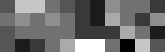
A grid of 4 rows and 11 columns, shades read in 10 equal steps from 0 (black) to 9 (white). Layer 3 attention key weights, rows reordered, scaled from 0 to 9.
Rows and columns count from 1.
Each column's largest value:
4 7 7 5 6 9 9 6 6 7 5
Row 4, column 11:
3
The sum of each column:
13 17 17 17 17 15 13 17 14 17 11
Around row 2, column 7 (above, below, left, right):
1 2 2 6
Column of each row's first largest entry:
2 8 9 6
